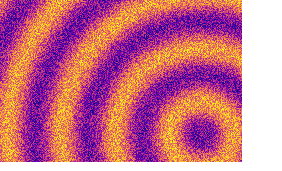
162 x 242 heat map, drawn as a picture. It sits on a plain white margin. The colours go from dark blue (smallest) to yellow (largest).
Rings: centred on the bottom right. Seam: none. Slope: none. Odd rows or columns: none.
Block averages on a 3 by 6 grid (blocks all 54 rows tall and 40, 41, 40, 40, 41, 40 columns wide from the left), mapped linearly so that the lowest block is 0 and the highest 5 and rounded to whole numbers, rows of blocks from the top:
1 2 3 2 2 2 / 4 3 0 4 2 2 / 3 4 2 0 5 5
